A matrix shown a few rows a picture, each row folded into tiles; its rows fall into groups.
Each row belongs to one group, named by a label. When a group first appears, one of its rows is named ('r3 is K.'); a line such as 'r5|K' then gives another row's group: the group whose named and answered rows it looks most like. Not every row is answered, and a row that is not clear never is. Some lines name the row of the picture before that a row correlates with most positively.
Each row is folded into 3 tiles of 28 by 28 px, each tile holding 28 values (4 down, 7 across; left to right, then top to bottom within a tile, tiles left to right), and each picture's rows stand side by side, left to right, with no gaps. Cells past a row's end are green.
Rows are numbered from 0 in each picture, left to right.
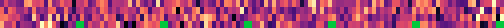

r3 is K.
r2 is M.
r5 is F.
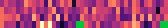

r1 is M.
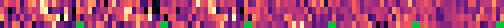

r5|F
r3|M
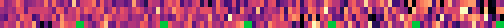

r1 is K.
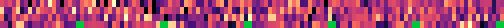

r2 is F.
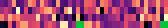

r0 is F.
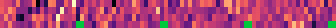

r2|K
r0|F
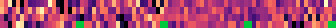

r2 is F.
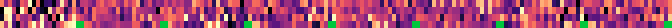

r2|M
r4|M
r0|K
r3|F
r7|F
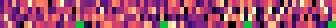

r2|F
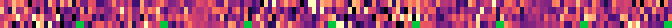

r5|F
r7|M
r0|M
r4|F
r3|K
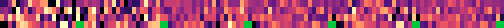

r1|K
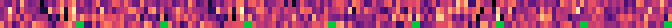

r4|F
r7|F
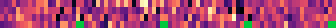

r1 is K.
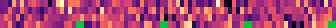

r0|K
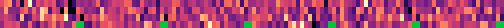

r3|M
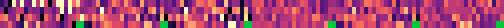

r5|M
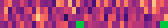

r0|M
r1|K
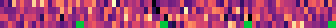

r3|M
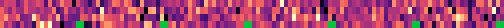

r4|M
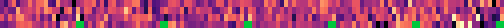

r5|M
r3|K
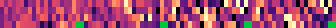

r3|M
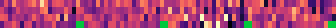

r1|K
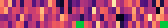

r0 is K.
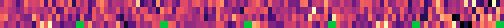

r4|M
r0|M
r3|F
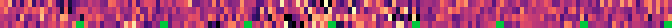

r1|M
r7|K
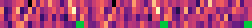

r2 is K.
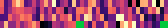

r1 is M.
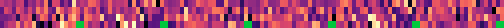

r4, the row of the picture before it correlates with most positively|1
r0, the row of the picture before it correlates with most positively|0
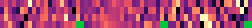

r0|K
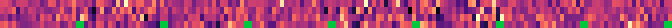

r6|M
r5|F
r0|F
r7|M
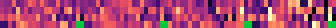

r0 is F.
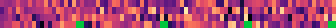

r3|F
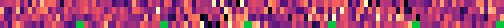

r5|K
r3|F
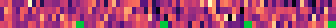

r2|K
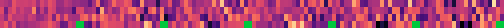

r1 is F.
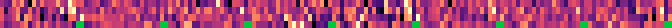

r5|K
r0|K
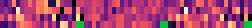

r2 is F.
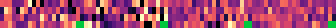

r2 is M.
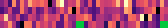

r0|K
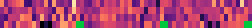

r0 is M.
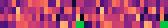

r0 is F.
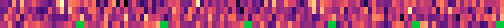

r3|K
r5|F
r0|K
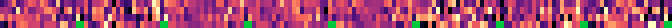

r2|F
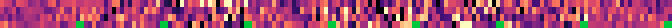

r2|K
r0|F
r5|M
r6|F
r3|K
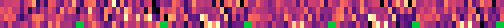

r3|M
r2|M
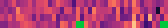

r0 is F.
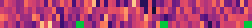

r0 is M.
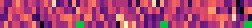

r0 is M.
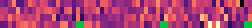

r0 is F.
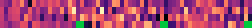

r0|K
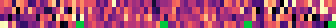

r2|M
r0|F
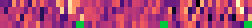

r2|K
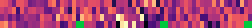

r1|M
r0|F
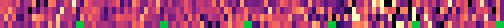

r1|F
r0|F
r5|K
